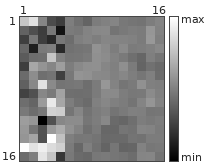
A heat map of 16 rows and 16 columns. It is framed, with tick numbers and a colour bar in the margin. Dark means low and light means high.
The bottom left is the ninth with the highest average. The halves do not mirror each other. A vertical seam about 30% of the way across splits the table, and the right part is calmer.
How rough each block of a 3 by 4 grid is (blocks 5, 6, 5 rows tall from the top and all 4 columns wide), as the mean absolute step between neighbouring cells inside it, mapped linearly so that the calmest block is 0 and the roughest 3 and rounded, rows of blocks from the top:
3100
2100
3100
